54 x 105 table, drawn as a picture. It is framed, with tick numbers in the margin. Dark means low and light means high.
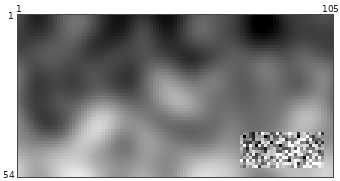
Odd patch: rougher, in the bottom right. Roughest part: bottom right. Slope: up to the bottom.
